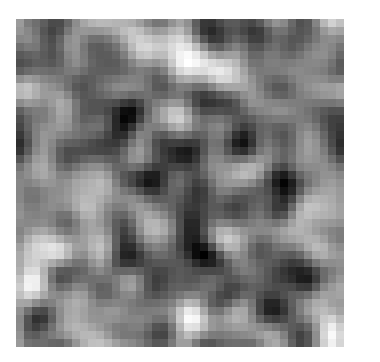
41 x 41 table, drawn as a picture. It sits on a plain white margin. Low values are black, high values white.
Histogram: bell-shaped. Grain: blotchy. Odd rows or columns: none. Lone odd cells: none.
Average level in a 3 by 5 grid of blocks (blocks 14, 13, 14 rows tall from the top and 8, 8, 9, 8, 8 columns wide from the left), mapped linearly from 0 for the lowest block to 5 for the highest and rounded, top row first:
32523 | 33023 | 53223
